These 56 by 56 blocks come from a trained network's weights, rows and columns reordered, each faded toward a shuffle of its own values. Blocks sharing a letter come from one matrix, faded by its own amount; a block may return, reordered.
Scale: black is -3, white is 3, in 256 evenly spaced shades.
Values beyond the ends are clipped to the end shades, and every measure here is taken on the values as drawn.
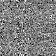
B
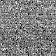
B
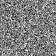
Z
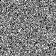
Z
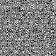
B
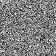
Z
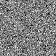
Z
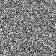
Z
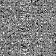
B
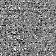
B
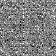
B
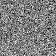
Z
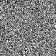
Z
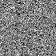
Z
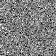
Z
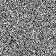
Z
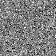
Z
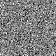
Z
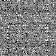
B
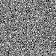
Z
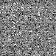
B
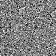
Z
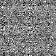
B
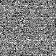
B
